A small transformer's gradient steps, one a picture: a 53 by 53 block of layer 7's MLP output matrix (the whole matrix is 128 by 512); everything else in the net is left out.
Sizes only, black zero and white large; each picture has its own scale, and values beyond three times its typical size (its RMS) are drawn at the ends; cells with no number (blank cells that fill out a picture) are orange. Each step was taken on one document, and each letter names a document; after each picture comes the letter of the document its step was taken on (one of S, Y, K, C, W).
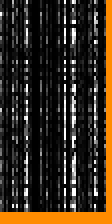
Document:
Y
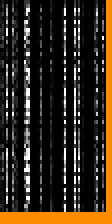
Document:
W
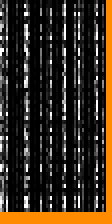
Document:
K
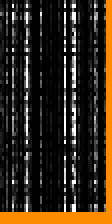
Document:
Y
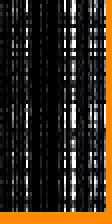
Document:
Y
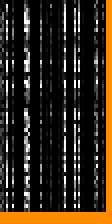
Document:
W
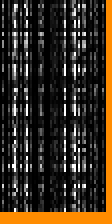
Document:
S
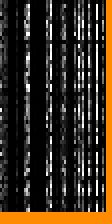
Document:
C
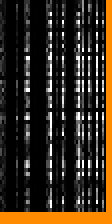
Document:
C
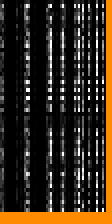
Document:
C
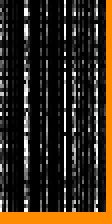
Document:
Y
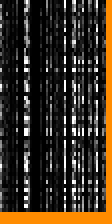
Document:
Y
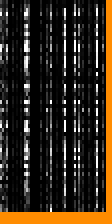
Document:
K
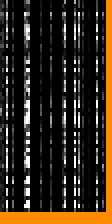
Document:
W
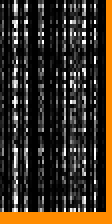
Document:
S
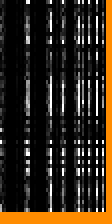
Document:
C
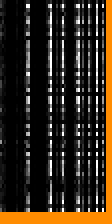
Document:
C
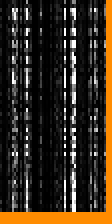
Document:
Y
